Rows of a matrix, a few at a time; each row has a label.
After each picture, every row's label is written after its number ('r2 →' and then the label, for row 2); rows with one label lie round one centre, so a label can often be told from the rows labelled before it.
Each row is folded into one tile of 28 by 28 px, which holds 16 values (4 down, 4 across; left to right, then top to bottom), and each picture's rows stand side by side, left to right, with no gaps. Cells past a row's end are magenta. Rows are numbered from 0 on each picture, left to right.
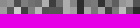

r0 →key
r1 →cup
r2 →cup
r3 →key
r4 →cup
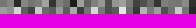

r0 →key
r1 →cup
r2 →key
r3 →cup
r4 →cup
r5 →key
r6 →cup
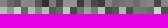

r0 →key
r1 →key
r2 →cup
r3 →key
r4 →cup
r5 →key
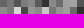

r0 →key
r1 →key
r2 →cup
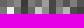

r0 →cup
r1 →cup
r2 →cup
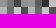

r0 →key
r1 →key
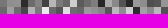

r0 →cup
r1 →key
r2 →cup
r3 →key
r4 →key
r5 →key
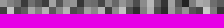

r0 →cup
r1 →key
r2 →cup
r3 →key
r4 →cup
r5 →cup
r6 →key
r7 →cup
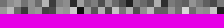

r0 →cup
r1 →cup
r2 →key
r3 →key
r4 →key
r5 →cup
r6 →key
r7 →key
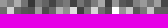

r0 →cup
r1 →cup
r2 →key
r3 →cup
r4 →key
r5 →cup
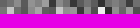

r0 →cup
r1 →cup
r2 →key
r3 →key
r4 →key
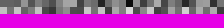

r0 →key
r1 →cup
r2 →cup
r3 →key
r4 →key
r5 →cup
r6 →key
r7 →key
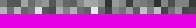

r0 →key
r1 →cup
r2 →key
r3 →cup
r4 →key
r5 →key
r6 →cup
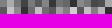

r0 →cup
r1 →cup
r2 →key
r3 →key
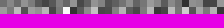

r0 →key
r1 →key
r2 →cup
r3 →cup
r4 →cup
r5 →cup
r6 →key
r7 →key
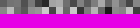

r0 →cup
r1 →key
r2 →key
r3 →cup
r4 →key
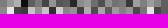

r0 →cup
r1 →key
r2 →key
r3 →key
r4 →key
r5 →cup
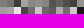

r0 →key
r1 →cup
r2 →key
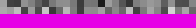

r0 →key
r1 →key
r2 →cup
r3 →key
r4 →key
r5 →cup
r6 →key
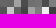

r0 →cup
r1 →key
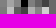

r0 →cup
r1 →key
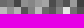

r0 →key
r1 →cup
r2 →cup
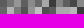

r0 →cup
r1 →cup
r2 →key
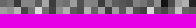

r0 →key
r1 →cup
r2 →cup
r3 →key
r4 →key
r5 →cup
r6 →cup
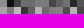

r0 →key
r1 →cup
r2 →key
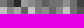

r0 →key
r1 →key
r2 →cup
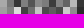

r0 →key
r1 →cup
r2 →cup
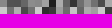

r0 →key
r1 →cup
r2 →key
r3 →key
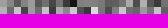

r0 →key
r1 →key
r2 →key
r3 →cup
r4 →cup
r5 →key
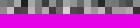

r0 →cup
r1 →key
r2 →cup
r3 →key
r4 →key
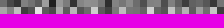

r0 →key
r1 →cup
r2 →key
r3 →cup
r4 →cup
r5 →cup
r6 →key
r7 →key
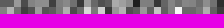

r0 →cup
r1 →cup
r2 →cup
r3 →key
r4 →cup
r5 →key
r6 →cup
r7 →cup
